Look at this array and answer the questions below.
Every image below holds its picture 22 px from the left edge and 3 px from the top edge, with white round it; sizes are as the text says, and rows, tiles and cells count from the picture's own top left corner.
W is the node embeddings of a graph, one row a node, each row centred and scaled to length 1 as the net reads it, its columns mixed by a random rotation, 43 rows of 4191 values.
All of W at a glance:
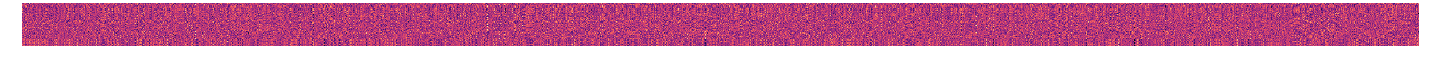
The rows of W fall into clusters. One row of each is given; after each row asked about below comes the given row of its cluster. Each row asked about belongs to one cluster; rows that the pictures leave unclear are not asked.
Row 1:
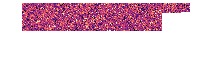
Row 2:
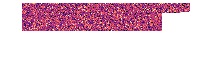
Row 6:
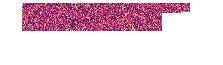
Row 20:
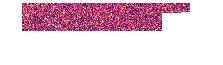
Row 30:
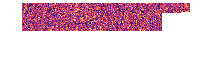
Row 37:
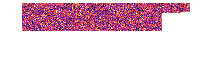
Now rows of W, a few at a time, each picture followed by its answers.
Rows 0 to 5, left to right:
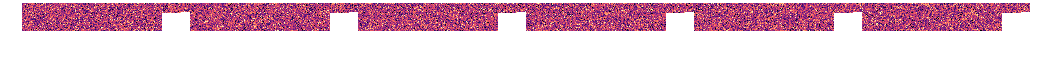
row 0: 20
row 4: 2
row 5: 6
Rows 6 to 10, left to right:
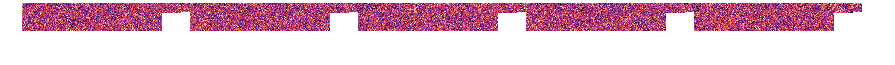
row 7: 6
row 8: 2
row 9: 6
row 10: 1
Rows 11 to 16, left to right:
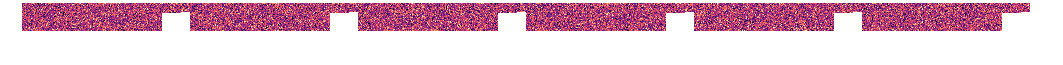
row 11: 2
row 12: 1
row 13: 30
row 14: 2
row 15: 20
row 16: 2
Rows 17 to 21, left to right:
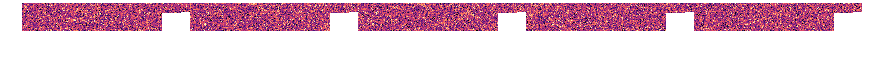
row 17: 30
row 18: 6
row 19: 6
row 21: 2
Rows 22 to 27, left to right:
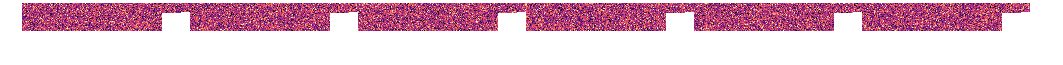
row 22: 30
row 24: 37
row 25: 6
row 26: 2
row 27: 2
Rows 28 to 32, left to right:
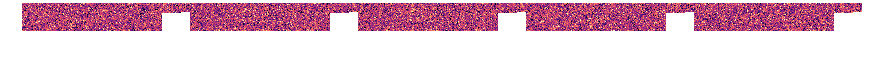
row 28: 1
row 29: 30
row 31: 1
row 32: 20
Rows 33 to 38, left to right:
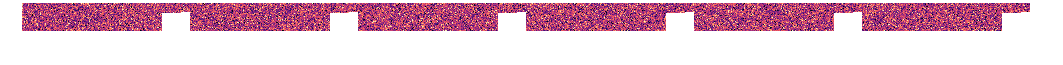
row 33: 6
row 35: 1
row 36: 37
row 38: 20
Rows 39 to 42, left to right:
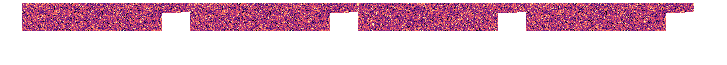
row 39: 37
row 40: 37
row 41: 6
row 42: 37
